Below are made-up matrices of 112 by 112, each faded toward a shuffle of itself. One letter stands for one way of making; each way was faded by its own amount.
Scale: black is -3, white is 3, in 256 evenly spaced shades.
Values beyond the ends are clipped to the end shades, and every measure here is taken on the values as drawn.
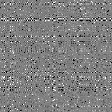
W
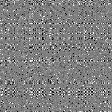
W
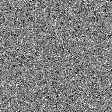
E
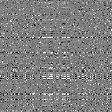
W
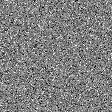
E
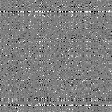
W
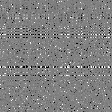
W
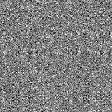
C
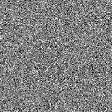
C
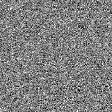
C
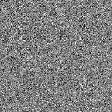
C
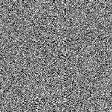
C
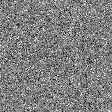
E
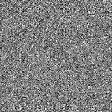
C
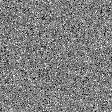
E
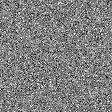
E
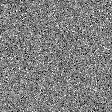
E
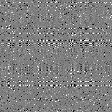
W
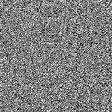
C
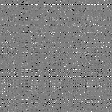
W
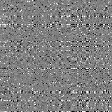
W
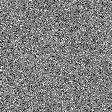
E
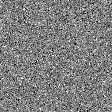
E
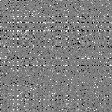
W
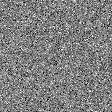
E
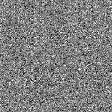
C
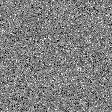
E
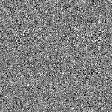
C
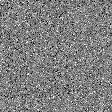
E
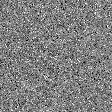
E
